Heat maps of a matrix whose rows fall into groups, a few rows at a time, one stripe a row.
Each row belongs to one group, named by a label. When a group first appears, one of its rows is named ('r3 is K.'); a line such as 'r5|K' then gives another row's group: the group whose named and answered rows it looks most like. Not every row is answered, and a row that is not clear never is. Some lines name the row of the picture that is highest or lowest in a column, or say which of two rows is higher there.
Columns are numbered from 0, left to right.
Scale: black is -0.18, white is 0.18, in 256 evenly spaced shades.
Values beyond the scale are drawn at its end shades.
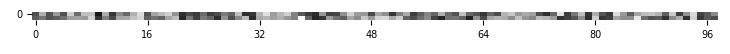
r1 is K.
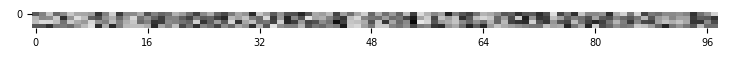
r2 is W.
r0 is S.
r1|W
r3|K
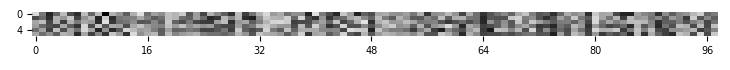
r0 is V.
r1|K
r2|K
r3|V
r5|V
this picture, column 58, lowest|4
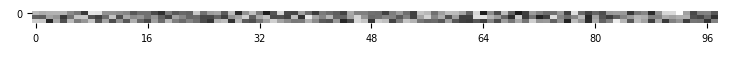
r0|W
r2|K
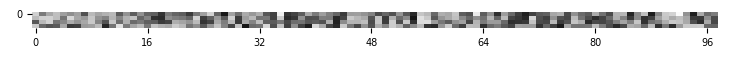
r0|W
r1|W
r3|V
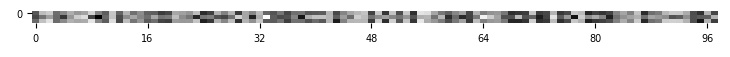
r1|S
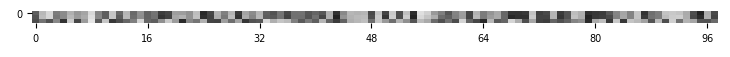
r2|K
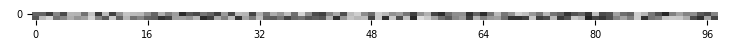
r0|K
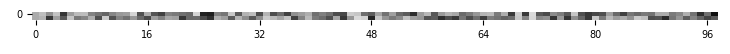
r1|K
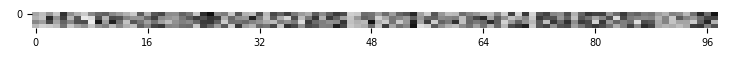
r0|W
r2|K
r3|W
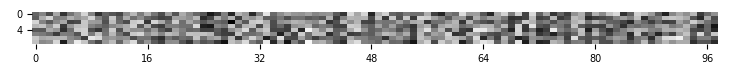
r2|V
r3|W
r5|V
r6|W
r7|W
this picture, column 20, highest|2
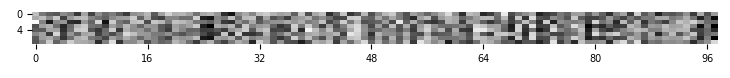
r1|W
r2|V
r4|S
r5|K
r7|S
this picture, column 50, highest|0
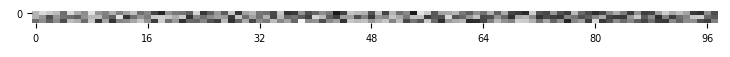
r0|W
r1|V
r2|K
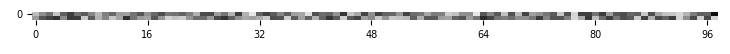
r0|W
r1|V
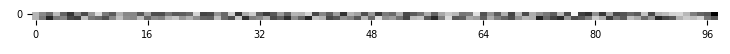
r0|W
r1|V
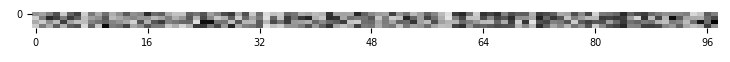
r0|V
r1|V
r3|V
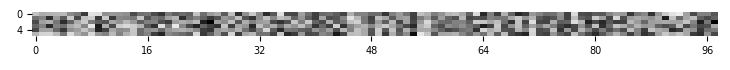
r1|K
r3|K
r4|S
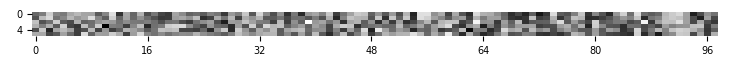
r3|V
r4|K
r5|V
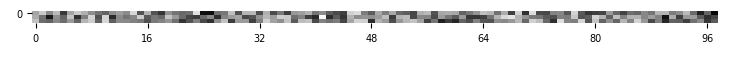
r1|K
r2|K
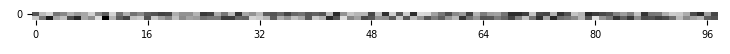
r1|V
